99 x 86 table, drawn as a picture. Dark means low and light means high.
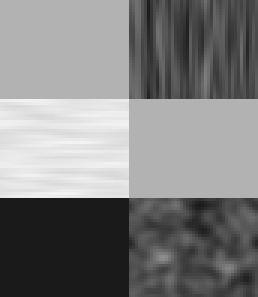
The table splits into 3 rows of 2 panels. Panel 1,1: high, flat. Panel 1,2: low, streaked downward. Panel 2,1: very high, streaked across, faint in contrast. Panel 2,2: high, flat. Panel 3,1: very low, flat. Panel 3,2: low, blotchy.
